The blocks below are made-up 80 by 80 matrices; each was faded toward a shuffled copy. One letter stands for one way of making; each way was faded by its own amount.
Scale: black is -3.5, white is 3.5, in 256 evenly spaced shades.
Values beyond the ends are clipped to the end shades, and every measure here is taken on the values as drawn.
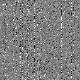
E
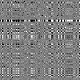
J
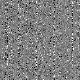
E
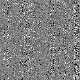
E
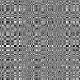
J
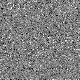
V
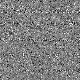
V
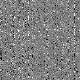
E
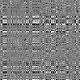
J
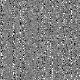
E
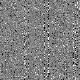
E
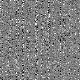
E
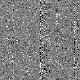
E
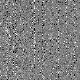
E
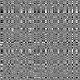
J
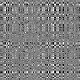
J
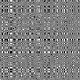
J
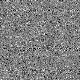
V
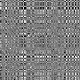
J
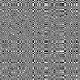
J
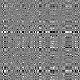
J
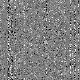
E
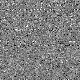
V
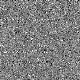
V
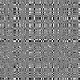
J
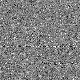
V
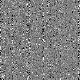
E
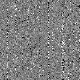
E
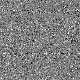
V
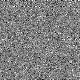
V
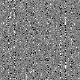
E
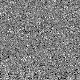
V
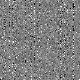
E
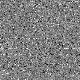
V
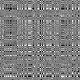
J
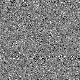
V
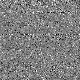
V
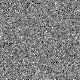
V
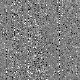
E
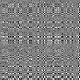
J
